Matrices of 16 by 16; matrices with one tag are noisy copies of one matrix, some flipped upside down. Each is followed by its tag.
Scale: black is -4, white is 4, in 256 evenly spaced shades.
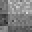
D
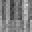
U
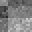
D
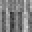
U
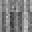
U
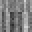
U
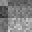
D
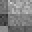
D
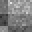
D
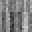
U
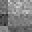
D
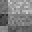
D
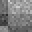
D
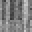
U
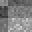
D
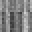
U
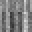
U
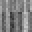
U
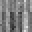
U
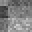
D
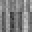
U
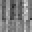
U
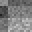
D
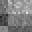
D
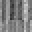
U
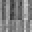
U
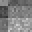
D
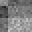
D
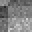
D
